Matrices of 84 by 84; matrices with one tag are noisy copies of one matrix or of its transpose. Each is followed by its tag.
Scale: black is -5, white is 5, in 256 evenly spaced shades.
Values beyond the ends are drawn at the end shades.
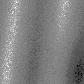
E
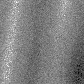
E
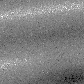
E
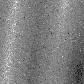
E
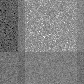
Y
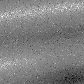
E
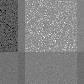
Y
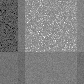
Y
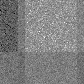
Y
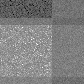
Y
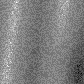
E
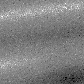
E
